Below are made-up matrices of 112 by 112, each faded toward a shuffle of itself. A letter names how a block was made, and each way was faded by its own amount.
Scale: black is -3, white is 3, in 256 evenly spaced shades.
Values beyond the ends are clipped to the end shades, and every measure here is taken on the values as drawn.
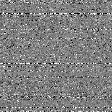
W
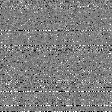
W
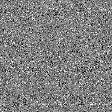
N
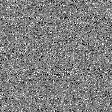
N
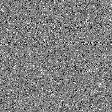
N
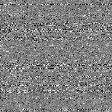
W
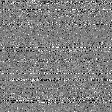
W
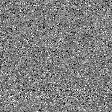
N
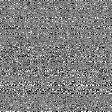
W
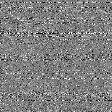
W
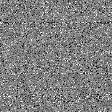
N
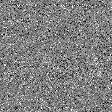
N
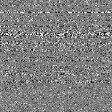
W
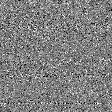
N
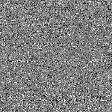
N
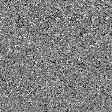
N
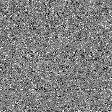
N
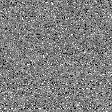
N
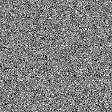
N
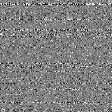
W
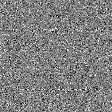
N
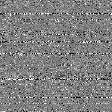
W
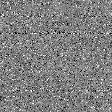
N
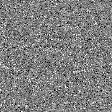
N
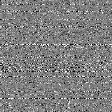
W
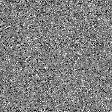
N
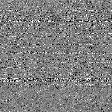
W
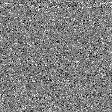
N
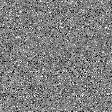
N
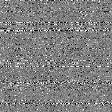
W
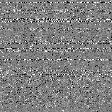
W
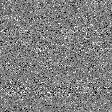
N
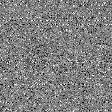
N
